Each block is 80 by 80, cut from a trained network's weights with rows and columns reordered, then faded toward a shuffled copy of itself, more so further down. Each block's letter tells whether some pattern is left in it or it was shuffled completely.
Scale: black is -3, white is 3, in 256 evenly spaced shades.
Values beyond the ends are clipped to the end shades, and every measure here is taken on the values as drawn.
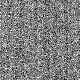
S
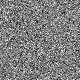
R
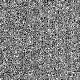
S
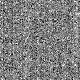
S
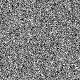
R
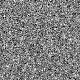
S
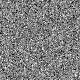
R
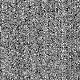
S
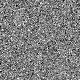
R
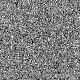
R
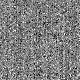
S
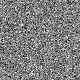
R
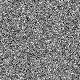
R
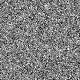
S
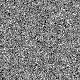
R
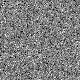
R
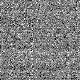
S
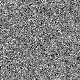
R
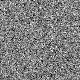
R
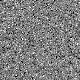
S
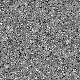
R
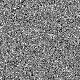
R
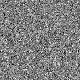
S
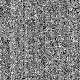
S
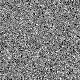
R
